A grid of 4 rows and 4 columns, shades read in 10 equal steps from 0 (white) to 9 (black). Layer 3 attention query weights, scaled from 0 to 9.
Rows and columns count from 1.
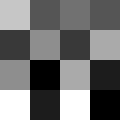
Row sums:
19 21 24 17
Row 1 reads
2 6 5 6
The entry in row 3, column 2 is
9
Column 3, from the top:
5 7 3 0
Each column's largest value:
7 9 7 9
